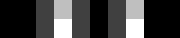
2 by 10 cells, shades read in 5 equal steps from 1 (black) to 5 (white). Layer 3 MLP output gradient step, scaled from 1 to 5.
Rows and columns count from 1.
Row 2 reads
1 1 2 5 2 1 2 5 1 1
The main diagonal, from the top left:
1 1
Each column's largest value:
1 1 2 5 2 1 2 5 1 1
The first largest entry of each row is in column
4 4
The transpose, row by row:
1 1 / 1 1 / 2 2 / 4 5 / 2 2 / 1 1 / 2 2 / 4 5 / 1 1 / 1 1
